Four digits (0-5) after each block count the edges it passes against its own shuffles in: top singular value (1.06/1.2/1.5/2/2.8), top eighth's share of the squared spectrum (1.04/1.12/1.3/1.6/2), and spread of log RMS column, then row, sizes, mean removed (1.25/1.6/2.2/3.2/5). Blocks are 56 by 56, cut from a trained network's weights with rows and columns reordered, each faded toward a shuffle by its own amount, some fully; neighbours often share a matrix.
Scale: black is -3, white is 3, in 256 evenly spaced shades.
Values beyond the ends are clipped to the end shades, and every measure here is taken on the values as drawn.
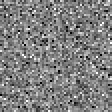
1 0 0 0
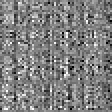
4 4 2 3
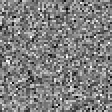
0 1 0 0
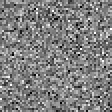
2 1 0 0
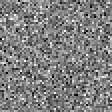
0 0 0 0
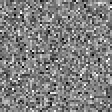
1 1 0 0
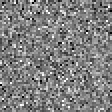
0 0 0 0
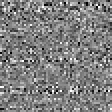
3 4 1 3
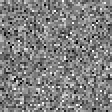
0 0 0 0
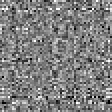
4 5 2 3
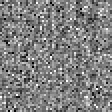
1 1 0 0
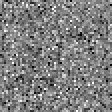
0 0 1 0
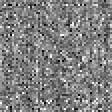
2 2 0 2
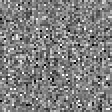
2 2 0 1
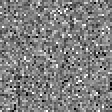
0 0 0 0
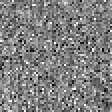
1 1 0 1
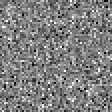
0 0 0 0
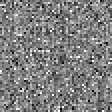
1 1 0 1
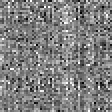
3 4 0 3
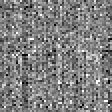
3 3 0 2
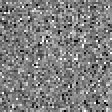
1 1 0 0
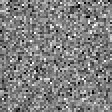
0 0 0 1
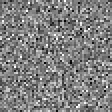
2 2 0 1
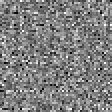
2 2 0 2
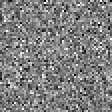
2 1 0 0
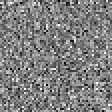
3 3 0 2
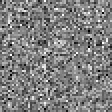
3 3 2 1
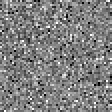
1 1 0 0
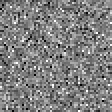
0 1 0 0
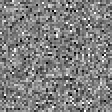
3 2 1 0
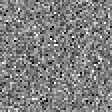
1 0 0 0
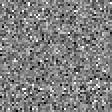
2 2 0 0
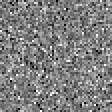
1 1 0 0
